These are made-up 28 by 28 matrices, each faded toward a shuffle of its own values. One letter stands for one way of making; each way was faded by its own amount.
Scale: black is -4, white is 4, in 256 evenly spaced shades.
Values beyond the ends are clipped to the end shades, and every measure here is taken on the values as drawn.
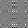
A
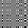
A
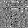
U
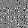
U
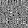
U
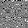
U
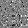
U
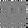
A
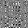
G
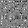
U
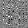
G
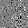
G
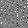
G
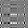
A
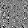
G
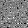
U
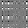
A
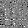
U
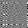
A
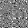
U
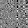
G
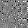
G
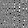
G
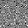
U
